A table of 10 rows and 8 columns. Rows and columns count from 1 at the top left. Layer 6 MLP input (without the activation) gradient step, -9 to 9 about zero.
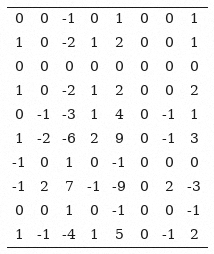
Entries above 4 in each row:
0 0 0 0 0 1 0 1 0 1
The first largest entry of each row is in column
5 5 1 5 5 5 3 3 3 5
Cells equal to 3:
1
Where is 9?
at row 6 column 5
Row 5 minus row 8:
1 -3 -10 2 13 0 -3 4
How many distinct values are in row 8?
6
